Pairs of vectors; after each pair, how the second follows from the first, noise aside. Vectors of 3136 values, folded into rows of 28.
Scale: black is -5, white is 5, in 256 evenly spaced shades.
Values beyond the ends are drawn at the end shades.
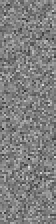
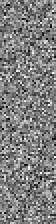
scaled up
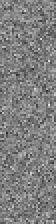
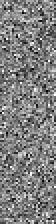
scaled up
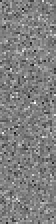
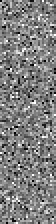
scaled up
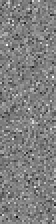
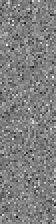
copied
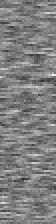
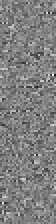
sign-scrambled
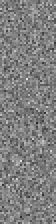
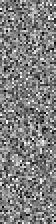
scaled up
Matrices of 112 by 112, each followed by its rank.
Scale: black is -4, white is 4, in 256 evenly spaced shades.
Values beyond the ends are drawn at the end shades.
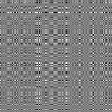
two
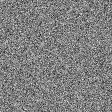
full rank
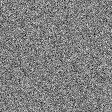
full rank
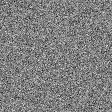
full rank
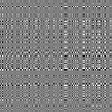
two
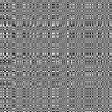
two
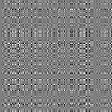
two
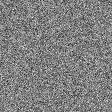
full rank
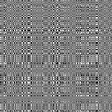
two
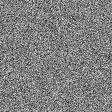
full rank
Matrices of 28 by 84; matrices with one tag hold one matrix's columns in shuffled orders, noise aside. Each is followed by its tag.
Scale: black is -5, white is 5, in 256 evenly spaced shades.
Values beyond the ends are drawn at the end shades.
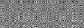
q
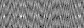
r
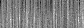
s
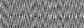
r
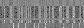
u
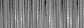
s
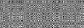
q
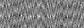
r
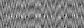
r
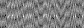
r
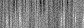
s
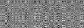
q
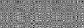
q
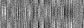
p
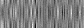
p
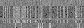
u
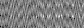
r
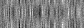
p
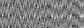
r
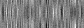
p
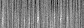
s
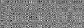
q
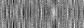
p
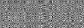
q
